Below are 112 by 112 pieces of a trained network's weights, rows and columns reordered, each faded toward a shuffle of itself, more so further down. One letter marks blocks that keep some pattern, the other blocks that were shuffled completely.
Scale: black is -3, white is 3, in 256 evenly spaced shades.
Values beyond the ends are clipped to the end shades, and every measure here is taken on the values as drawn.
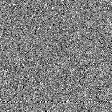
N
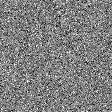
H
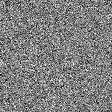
H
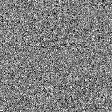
N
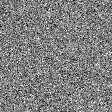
H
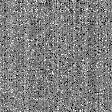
N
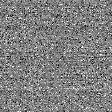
N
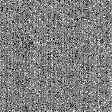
N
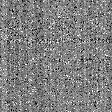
N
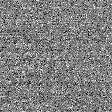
N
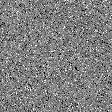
H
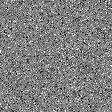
H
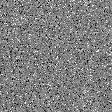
H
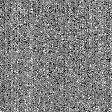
N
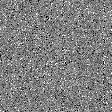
N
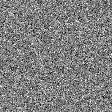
H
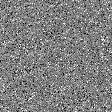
H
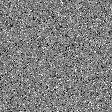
H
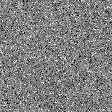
H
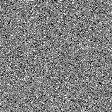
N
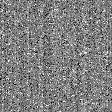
N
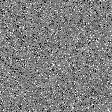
H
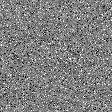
H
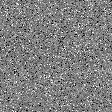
H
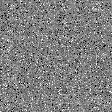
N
